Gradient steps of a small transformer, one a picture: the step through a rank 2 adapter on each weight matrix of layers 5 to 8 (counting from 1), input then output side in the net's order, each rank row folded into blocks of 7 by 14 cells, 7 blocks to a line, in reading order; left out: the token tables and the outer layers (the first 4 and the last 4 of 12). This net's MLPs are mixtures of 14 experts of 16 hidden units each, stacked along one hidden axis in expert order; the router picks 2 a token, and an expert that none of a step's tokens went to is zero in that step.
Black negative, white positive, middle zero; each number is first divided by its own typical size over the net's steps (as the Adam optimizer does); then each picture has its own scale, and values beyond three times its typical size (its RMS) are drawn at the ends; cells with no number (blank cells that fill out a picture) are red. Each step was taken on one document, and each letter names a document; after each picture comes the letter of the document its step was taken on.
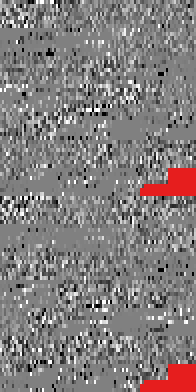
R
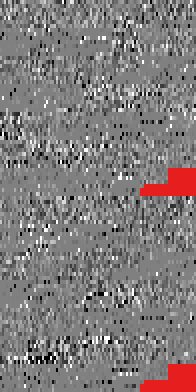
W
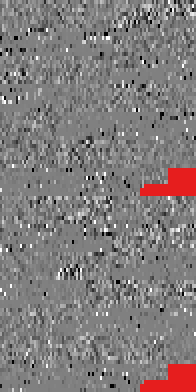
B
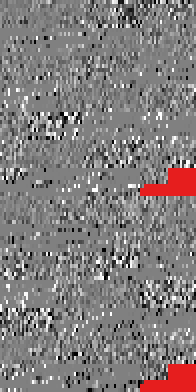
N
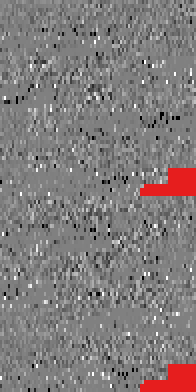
B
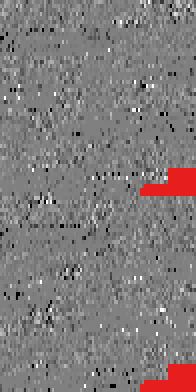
B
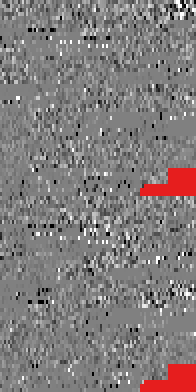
B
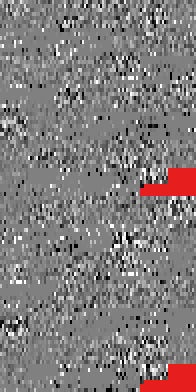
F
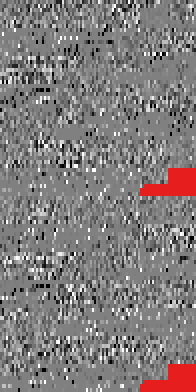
R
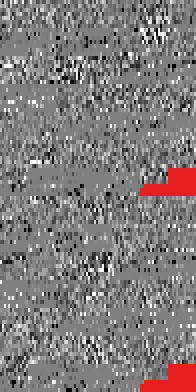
F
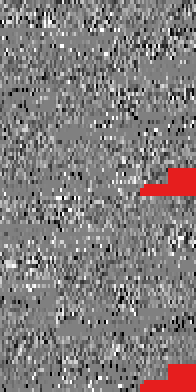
R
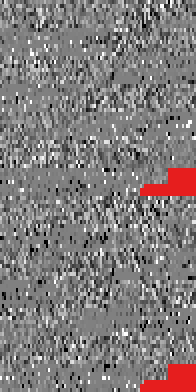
F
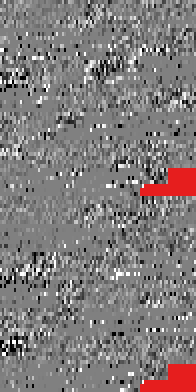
R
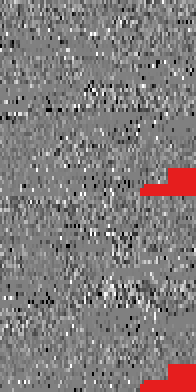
B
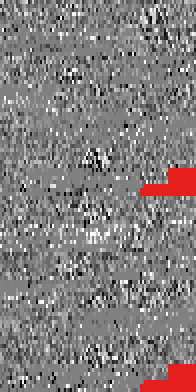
F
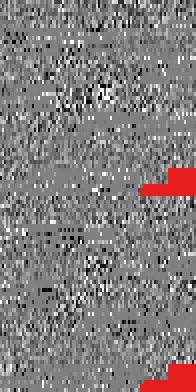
N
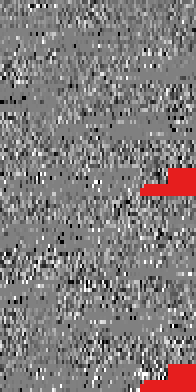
R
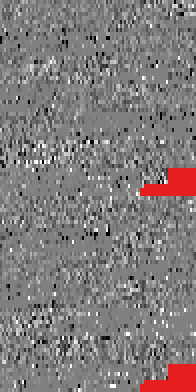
B
